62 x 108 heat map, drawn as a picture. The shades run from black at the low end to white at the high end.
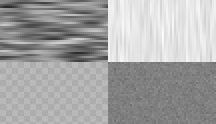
It is made of 2 by 2 panels. Panel 1,1: middling, streaked across, strong in contrast. Panel 1,2: very high, streaked downward, faint in contrast. Panel 2,1: high, checkered, faint in contrast. Panel 2,2: middling, fine-grained, faint in contrast.
